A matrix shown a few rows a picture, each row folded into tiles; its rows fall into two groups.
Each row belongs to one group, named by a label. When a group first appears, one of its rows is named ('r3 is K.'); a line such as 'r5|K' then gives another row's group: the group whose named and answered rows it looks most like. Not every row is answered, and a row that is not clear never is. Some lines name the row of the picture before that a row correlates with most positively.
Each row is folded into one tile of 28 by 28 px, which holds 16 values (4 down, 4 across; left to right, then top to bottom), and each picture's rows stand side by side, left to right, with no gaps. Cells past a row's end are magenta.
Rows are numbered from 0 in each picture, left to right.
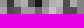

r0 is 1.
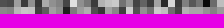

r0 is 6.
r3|1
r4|6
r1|1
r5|6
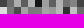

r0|1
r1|6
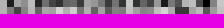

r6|1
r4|6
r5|6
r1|6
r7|1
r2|6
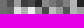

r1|1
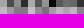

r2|6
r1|6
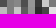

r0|6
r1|1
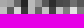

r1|6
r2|6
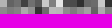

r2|6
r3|6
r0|6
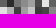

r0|1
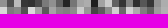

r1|1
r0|6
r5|1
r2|1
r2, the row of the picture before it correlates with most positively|0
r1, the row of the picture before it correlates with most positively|0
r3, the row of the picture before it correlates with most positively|1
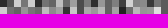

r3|6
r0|1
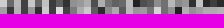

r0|6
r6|6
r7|6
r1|6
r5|6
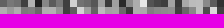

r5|6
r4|1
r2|1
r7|6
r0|6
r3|6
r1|6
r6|1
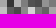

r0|1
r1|1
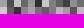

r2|1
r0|1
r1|1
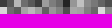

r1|1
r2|1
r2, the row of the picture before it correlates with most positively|1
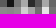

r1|6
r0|1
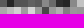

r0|6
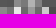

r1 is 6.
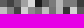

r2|6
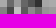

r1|1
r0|6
